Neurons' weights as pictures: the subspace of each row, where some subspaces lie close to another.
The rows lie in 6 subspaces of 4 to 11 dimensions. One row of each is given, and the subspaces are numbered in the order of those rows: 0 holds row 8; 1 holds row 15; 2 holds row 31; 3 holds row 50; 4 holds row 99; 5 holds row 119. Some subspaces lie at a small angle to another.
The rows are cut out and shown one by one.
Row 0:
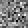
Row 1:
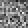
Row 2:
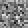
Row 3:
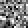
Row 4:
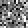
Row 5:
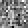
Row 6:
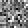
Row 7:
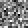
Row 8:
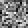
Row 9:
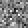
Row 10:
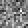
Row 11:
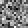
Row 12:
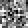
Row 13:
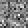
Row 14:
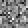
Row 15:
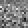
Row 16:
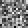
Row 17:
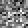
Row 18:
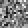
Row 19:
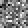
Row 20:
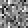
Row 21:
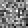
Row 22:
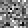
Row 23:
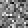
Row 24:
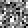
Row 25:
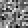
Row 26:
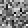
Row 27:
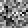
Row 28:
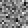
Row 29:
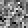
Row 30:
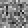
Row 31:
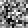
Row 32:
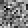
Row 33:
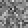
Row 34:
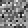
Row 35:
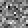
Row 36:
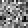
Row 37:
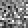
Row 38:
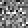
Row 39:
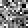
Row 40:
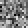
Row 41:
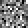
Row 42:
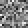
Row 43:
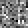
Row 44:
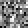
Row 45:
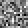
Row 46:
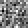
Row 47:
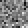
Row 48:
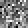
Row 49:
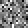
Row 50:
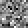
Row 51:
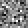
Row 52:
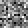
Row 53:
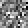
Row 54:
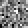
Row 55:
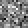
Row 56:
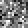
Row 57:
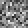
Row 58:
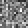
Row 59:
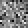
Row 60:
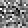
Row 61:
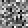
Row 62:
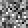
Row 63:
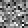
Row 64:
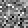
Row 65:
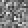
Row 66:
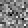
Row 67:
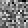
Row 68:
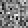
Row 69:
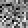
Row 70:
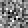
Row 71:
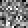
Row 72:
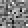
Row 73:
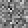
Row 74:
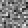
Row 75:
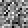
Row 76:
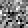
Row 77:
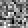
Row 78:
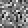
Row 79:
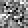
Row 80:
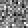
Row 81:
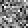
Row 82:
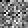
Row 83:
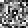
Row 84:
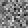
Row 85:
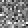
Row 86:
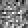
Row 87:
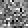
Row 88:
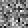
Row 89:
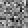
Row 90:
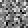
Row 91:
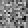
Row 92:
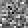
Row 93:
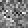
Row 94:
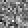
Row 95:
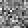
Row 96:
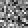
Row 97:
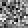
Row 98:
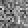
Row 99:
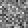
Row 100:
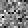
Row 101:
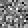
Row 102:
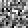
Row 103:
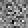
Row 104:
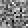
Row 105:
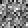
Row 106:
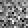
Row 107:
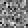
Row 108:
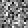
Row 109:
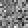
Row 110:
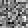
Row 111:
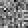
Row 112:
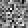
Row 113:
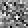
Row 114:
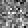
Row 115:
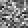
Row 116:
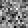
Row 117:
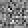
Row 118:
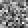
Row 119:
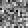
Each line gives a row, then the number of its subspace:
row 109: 5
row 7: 5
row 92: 3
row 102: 5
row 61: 5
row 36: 4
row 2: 4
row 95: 0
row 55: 4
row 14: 4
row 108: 2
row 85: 4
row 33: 4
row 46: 5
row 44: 4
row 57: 4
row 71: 3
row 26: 3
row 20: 5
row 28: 0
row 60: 4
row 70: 0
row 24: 4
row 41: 2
